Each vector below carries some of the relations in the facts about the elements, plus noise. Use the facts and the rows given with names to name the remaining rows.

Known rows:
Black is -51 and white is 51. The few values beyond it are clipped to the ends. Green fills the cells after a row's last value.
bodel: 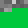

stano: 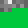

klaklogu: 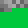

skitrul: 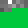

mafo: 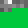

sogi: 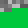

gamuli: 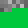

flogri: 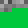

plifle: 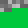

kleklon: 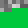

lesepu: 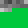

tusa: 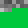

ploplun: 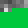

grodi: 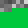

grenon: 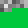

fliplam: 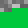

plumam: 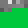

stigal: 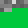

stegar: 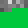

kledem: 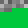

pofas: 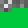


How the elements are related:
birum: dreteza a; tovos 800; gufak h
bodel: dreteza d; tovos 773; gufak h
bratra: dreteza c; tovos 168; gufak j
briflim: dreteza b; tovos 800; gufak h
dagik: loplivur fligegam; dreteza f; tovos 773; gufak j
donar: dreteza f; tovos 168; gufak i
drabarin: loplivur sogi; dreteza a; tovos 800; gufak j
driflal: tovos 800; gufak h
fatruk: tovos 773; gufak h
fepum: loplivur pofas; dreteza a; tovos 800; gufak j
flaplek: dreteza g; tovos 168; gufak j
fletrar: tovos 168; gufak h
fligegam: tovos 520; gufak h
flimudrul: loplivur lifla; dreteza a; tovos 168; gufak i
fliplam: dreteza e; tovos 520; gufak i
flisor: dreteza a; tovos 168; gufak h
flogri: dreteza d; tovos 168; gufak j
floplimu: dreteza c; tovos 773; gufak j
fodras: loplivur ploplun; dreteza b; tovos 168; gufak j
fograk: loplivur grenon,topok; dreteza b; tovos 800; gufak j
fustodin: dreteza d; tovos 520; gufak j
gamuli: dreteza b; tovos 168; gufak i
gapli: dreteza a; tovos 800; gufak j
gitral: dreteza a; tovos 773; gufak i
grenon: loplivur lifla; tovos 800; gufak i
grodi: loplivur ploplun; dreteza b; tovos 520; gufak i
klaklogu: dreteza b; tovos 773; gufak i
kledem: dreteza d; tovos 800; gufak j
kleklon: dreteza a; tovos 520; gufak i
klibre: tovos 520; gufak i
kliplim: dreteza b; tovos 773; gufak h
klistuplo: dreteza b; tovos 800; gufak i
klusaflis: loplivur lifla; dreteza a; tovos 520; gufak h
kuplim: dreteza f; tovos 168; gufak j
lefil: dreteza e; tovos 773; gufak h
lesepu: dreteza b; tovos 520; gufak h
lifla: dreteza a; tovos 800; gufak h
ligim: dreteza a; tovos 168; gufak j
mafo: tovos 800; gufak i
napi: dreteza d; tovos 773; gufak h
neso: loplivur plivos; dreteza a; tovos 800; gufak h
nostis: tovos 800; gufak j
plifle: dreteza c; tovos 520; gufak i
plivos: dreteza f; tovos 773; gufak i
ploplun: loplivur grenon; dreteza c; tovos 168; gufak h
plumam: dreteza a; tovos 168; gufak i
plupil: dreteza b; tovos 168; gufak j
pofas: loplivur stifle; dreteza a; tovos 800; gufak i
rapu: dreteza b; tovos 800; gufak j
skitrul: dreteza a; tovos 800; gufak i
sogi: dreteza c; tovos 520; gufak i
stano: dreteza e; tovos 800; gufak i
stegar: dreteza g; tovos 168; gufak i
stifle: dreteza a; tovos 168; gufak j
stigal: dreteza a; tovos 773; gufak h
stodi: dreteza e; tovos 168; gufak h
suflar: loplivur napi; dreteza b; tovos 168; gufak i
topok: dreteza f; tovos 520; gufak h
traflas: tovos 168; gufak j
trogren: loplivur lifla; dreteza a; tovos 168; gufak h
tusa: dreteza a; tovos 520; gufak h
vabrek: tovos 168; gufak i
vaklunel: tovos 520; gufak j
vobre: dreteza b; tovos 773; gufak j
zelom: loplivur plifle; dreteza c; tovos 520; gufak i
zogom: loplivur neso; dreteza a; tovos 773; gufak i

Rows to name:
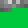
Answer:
gitral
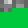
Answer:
vabrek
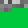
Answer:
floplimu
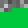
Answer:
fepum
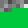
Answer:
drabarin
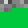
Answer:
traflas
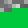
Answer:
klibre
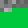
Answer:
flisor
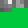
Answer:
donar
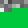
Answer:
vaklunel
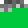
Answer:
klusaflis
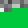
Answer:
fustodin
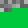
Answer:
zelom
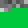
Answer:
fligegam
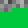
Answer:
plupil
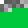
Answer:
trogren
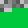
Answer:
lifla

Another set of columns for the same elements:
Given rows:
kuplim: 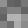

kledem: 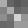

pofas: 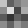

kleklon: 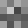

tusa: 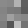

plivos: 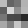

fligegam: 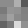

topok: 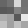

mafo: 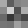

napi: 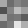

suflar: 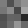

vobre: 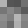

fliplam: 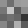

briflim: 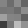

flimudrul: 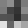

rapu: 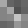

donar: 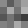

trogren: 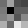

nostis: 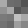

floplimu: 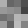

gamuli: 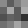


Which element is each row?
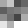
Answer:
lifla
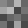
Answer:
zelom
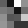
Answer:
grodi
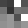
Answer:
ploplun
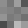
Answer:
driflal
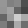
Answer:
vaklunel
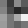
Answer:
fograk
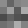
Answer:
vabrek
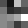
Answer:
fodras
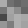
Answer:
stifle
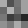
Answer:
klaklogu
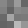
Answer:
flisor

